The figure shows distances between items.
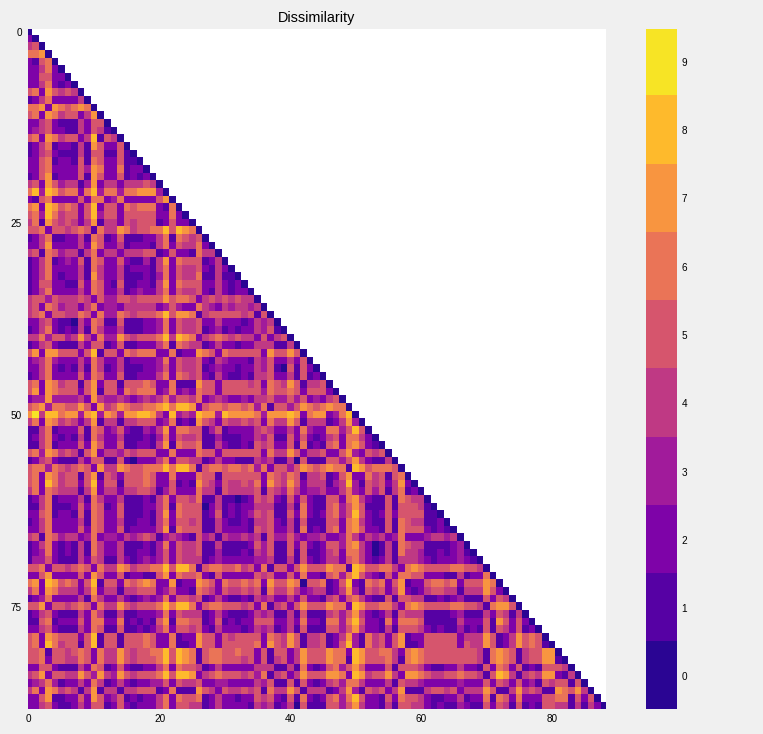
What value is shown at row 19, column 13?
2
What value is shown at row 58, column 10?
7
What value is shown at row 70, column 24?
8
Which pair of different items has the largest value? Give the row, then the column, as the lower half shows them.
50, 1
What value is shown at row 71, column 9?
2
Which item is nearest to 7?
38
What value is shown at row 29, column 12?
4
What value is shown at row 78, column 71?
1
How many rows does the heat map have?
89
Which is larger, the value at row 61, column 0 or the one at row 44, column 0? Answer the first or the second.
the second
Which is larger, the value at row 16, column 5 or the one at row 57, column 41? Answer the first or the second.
the second
